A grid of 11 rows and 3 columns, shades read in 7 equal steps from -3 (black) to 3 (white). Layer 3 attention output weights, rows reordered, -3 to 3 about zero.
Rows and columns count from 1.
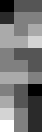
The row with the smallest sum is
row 1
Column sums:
4 -2 -9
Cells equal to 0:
10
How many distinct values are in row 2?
2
